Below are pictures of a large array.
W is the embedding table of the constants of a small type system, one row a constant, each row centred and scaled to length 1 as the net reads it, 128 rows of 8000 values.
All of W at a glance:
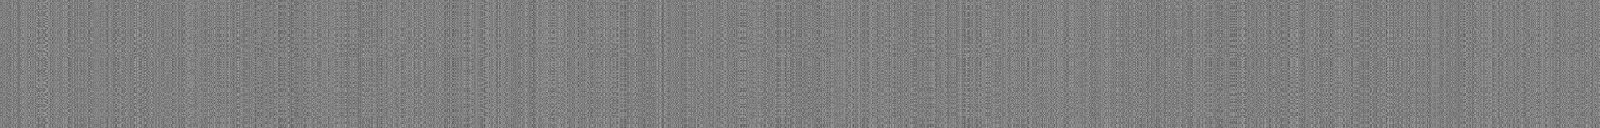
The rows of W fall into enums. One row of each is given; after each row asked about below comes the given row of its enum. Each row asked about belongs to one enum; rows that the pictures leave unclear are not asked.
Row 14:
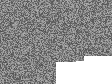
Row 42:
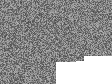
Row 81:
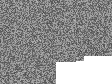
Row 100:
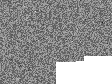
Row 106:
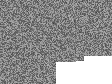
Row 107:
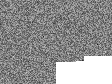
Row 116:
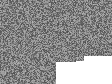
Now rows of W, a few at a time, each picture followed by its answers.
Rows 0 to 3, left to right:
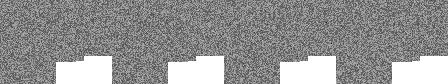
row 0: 14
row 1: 42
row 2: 100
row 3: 116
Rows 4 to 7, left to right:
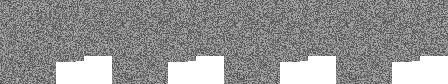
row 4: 100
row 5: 14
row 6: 14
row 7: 14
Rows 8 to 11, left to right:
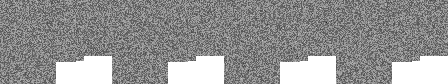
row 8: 81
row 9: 106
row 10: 100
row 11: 116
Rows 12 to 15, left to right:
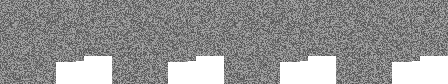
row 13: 106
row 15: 106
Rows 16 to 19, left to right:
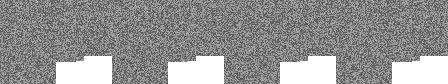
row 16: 81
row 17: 100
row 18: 14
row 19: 81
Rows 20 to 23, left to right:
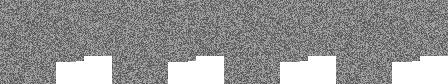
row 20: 42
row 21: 81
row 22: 106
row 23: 42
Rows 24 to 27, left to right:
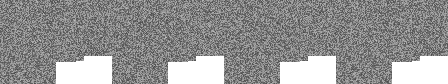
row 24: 81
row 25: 42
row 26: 106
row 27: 81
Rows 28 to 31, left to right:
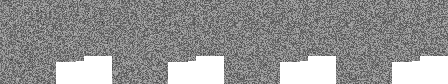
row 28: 100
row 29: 116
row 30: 14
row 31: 14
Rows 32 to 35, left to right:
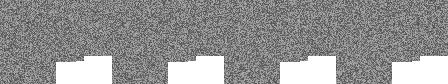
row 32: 42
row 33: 14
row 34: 81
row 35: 116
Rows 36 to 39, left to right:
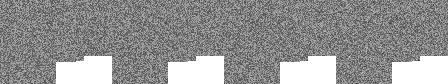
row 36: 81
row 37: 106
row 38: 42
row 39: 107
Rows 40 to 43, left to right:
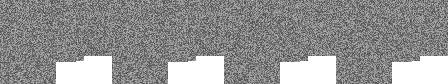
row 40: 81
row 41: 81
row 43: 106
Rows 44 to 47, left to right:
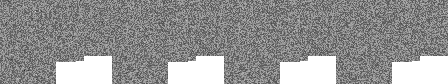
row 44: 100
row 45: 81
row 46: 81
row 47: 14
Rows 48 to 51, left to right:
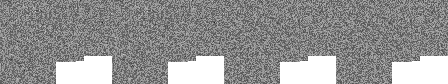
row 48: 100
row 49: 100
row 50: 106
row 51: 106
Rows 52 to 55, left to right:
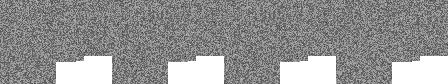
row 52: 81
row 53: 100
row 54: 100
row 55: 116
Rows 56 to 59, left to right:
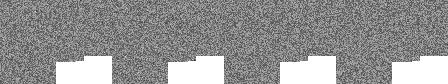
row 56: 100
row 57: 107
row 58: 14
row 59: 116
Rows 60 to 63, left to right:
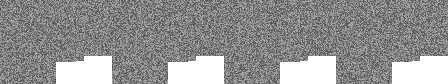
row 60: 106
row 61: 116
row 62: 81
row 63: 14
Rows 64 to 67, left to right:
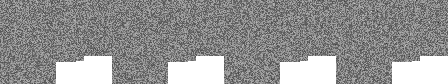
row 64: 81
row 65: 14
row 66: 116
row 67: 100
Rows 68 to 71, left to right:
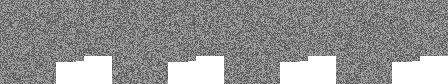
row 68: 14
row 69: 116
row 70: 106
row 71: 42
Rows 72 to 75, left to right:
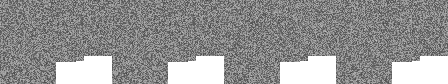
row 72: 116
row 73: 116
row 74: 42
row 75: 81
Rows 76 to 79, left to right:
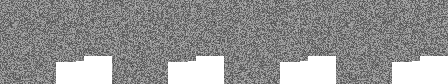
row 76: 14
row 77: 100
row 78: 81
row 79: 14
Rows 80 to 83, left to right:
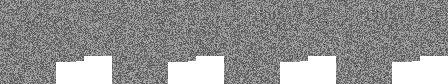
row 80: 42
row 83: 100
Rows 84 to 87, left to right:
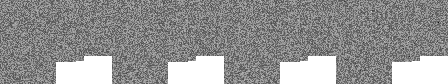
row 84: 14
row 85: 81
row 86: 81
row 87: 100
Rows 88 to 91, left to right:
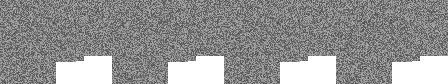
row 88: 106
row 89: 14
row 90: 106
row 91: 42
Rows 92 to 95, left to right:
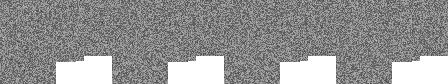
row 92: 100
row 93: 116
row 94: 116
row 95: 81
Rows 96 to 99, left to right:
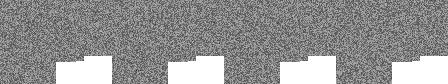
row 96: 42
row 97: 100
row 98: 106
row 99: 116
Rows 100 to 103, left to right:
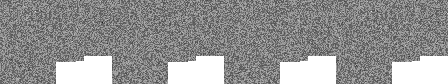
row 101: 116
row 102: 81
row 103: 100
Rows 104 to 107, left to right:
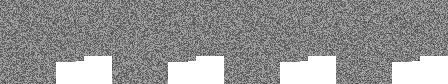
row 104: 106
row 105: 116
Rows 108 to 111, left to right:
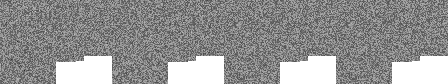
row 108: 100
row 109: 116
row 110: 14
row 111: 14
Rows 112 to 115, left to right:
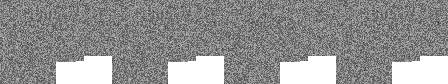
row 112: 100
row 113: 100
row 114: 42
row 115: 100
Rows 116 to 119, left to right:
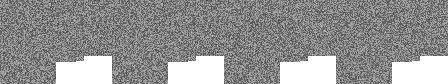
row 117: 116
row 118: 42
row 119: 14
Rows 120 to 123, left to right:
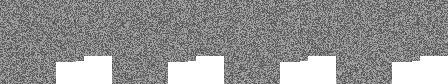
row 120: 106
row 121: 14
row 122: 81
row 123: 116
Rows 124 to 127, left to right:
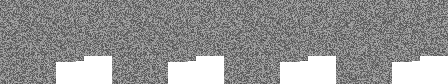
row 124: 106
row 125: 106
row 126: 106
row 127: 14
